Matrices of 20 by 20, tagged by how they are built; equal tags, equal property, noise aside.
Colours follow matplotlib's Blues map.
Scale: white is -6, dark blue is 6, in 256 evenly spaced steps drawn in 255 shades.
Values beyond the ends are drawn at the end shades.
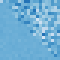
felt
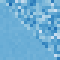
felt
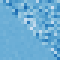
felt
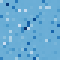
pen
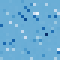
pen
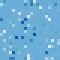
pen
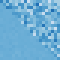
felt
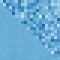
felt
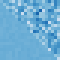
felt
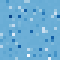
pen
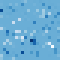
pen
